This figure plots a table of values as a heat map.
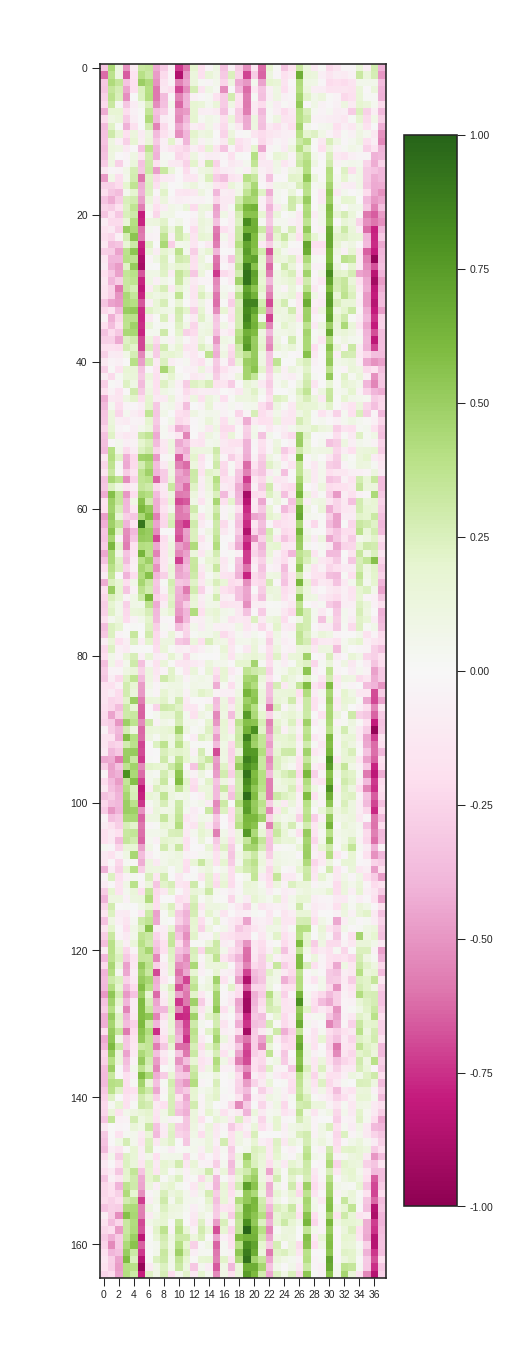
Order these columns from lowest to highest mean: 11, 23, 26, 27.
11, 23, 26, 27
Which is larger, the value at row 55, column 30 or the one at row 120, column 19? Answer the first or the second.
the first
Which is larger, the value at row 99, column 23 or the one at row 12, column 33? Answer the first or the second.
the first
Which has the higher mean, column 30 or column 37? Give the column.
30
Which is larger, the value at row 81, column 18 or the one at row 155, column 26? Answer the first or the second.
the first
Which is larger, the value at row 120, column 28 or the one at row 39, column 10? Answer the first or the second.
the second
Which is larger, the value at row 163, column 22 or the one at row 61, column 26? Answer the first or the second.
the second
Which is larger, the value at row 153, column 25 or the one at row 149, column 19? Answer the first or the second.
the second
